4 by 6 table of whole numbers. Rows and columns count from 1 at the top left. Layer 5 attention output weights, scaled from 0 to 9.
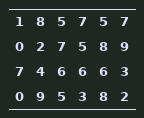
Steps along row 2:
up up down up up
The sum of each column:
8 23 23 21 27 21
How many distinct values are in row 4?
6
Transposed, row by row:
1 0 7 0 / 8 2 4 9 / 5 7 6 5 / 7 5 6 3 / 5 8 6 8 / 7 9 3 2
